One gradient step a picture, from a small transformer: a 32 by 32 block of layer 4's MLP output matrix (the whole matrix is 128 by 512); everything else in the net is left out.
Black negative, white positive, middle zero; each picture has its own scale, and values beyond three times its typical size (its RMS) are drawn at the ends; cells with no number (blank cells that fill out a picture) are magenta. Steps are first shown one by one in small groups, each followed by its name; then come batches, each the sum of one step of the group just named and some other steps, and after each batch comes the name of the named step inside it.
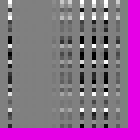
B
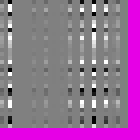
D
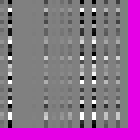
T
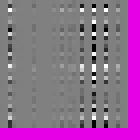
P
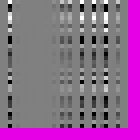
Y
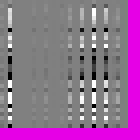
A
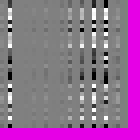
A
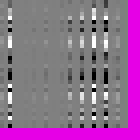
A
